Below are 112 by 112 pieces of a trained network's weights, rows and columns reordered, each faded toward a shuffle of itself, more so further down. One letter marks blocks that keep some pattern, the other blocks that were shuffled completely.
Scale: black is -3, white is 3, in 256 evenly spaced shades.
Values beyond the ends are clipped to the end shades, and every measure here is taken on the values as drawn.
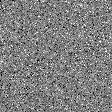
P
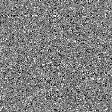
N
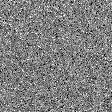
P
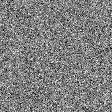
P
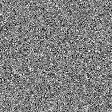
N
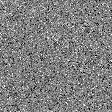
P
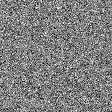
P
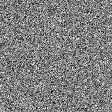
N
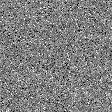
P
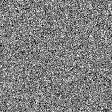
N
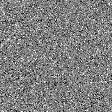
N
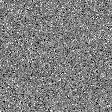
P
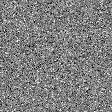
P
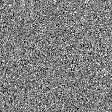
N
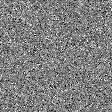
P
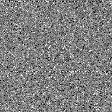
N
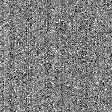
N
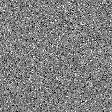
N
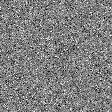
P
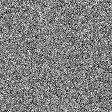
N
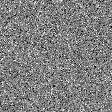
P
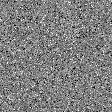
P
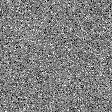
P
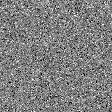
P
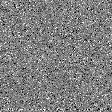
N
